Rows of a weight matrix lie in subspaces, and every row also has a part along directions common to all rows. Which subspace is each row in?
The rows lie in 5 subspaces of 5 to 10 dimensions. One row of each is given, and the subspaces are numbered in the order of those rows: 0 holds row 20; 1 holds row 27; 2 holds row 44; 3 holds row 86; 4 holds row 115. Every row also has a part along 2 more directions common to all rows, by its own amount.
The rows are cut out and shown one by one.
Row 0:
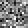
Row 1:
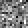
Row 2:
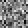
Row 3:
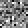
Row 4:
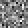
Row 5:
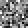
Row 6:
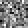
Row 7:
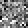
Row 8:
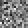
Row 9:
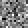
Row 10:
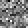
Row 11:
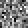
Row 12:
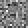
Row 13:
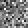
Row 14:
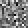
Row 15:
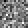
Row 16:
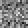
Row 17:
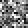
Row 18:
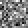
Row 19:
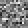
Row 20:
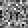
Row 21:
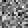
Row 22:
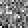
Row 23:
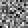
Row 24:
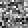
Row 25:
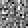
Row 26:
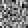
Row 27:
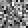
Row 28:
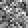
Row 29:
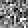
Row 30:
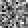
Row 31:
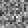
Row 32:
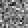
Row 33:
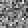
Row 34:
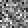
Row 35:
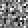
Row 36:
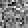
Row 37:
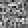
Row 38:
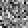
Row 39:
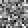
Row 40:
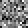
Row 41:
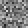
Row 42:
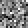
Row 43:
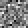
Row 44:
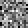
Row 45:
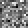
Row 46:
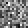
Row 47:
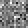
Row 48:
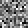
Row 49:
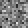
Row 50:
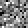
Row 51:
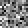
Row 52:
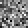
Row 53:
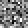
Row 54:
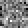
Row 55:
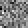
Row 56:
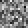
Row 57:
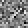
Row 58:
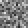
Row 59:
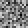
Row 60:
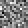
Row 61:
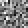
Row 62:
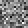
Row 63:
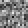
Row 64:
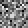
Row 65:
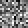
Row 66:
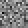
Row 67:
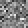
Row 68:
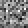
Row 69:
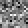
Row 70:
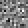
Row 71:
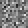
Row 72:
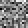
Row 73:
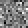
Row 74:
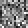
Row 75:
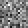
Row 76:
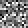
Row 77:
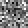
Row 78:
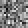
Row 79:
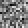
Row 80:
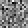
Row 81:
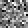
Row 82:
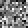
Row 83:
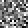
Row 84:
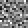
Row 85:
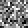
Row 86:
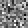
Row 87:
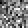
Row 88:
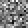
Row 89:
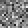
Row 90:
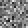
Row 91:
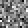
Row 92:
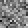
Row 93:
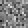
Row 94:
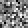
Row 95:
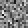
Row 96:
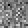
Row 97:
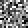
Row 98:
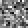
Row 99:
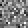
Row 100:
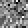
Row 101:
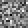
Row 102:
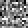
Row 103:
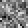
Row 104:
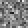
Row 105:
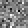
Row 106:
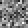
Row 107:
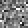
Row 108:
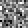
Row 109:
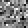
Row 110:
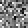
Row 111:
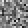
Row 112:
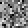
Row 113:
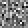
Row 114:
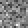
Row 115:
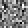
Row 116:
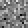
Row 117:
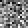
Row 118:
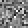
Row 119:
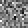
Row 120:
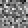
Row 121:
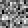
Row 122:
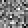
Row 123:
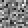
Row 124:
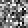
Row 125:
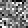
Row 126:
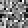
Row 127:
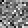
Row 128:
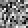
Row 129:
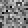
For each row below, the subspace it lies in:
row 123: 4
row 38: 2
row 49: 3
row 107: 4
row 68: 1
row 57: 0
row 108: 2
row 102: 2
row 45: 3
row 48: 3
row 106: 0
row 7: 3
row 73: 2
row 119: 0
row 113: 4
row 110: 0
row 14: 3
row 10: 1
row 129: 2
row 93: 0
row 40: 3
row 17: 2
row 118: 0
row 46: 0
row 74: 1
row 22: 4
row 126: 3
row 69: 1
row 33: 3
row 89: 4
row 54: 2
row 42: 3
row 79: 4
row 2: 2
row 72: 2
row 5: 3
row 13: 3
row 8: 4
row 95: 2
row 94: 1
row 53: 1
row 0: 0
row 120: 2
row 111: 3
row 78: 1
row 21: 3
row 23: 4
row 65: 1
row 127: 4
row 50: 1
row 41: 3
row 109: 1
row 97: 1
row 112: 0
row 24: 4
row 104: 0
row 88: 1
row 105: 0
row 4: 4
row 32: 4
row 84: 2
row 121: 3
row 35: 1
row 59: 0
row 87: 4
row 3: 4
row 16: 0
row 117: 1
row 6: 0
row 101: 4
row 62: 3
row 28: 3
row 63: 1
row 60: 2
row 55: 2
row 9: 3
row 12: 1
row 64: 4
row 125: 2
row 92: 3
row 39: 3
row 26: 4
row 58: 3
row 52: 0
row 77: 3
